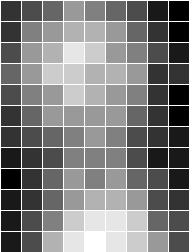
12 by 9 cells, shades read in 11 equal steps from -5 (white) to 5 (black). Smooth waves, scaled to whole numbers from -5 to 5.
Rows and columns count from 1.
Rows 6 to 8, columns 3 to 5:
-1 -1 -1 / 1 0 -1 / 2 0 0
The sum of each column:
38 16 -4 -23 -22 -16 1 29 46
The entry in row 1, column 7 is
2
